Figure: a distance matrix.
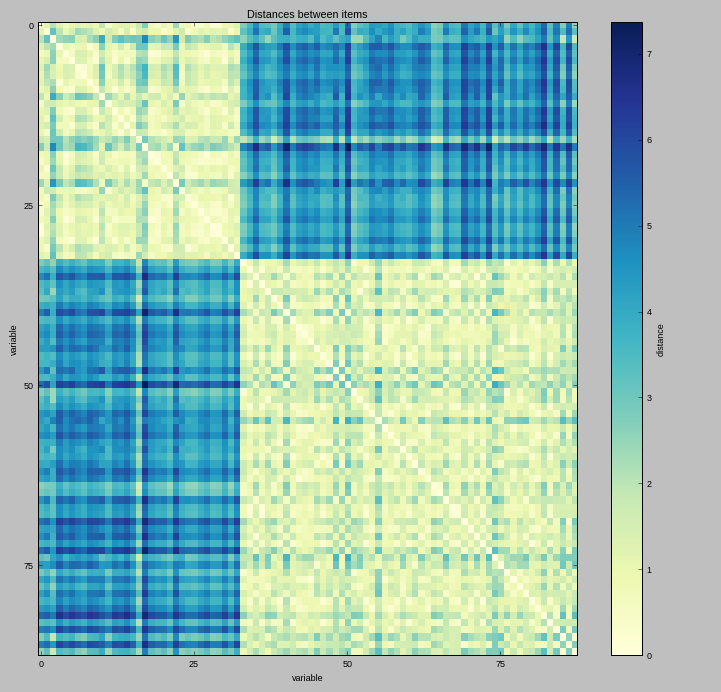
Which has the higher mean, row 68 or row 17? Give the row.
17
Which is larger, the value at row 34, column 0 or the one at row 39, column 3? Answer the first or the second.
the second
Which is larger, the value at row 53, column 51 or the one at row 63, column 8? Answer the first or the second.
the second
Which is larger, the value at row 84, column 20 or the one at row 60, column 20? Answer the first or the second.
the first
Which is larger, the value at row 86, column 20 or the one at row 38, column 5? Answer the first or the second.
the first
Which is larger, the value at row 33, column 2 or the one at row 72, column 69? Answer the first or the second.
the first
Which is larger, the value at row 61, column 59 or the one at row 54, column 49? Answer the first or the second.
the first
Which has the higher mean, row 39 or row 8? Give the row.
8
